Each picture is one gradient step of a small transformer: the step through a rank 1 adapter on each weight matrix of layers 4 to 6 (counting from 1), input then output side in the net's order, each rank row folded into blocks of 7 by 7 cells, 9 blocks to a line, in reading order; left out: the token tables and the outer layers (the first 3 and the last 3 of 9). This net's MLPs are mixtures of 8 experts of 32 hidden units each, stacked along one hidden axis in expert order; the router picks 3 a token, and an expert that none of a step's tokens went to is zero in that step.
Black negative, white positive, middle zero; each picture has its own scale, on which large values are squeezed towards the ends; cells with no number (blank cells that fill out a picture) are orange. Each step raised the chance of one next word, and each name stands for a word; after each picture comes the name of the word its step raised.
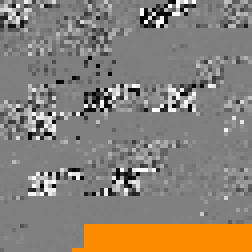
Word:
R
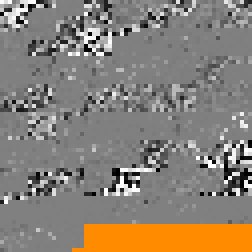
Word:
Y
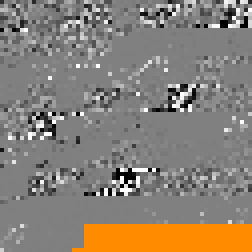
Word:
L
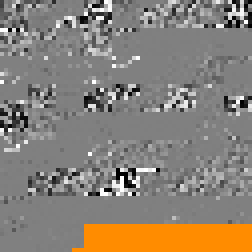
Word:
L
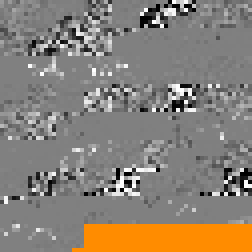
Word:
Y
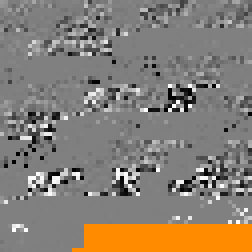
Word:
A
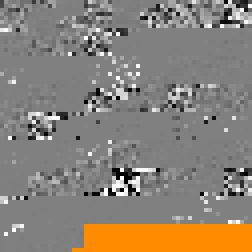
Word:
L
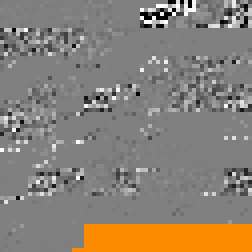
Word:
R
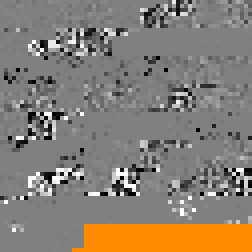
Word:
A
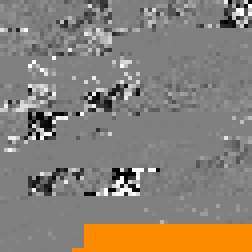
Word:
L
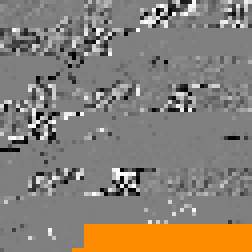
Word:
A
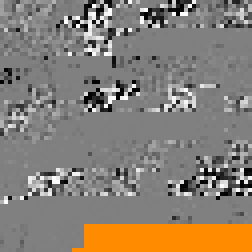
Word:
R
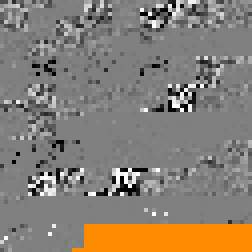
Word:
A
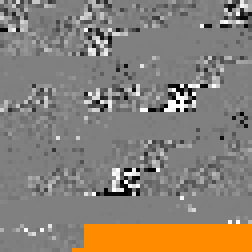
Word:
A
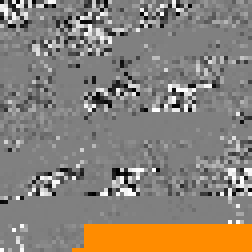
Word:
Y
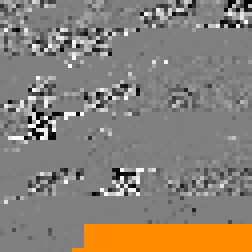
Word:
L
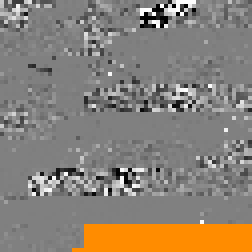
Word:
R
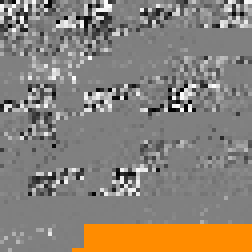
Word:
L
